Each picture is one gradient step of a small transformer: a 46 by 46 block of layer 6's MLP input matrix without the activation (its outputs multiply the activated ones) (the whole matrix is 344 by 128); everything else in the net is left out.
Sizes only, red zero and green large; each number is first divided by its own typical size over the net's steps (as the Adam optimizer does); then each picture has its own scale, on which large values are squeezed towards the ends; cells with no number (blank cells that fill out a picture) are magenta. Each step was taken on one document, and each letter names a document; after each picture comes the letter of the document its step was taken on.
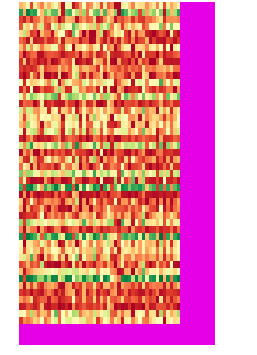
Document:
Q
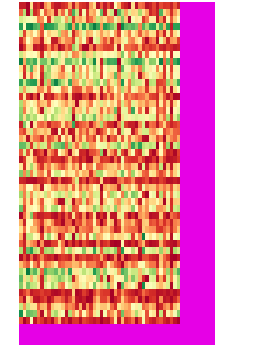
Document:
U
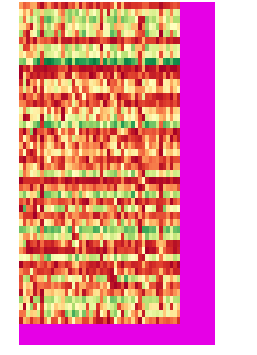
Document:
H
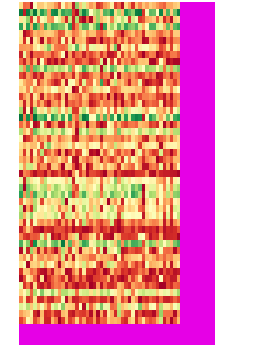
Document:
U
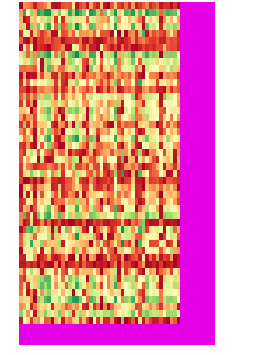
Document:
H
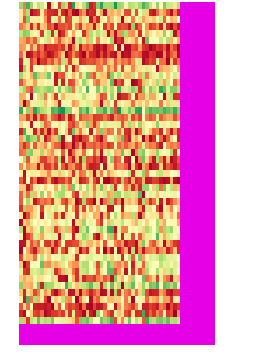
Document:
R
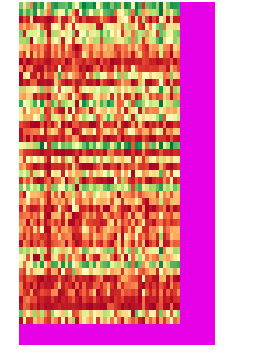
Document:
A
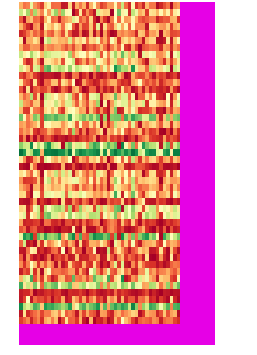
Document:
U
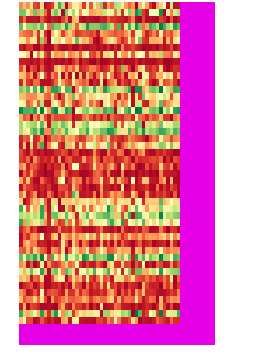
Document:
A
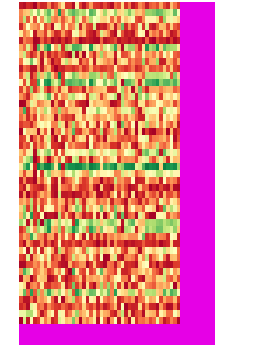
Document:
H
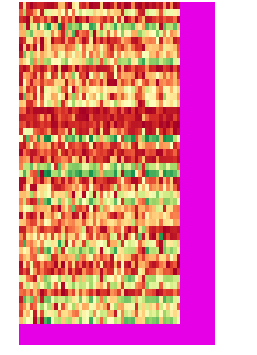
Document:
H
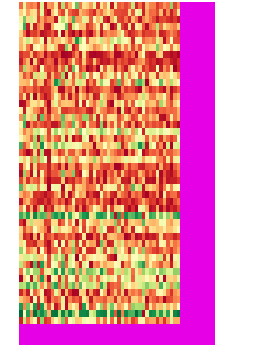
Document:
Q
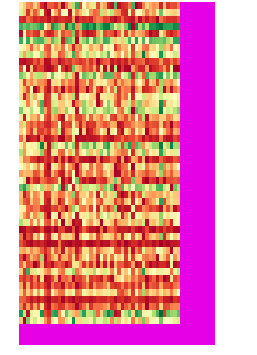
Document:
A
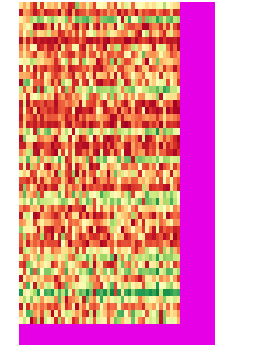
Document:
R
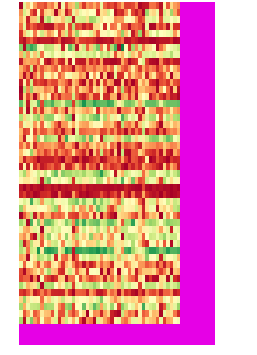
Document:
H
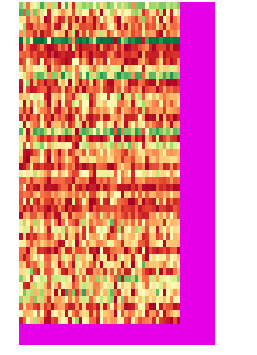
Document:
Q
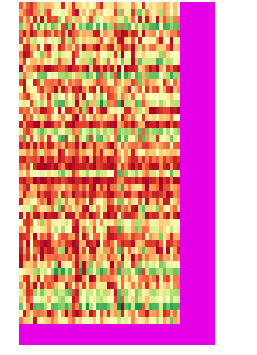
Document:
R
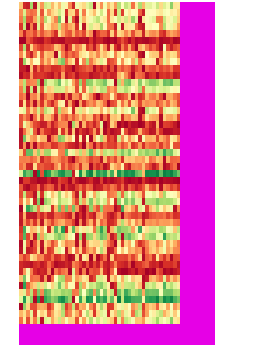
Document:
R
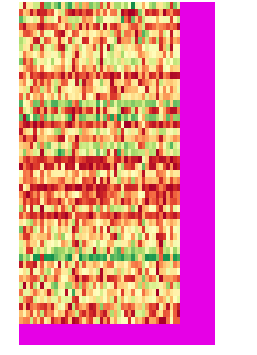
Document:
U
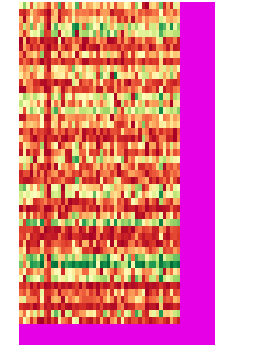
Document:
A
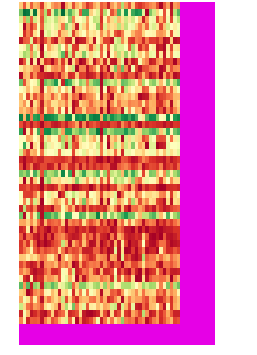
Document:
U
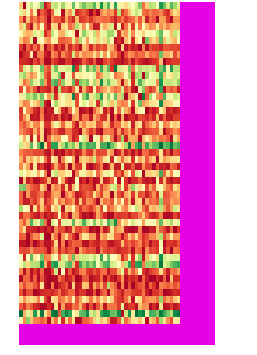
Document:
A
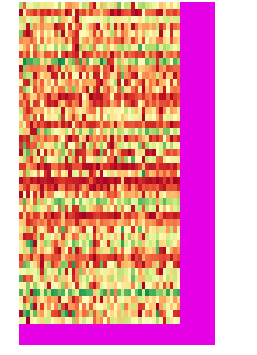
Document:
R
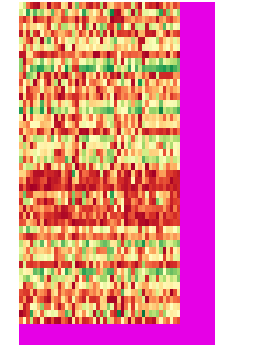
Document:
Q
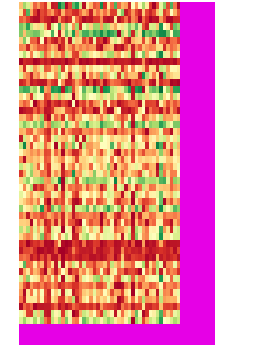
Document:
A
